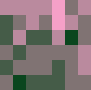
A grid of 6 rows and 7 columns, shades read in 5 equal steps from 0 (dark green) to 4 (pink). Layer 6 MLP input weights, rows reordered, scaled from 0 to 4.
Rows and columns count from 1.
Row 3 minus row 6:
-1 3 0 0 2 -2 0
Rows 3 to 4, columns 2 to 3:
3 1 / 1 2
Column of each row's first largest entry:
5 5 2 7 7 1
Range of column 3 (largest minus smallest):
2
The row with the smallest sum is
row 6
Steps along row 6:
down up same same up same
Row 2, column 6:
3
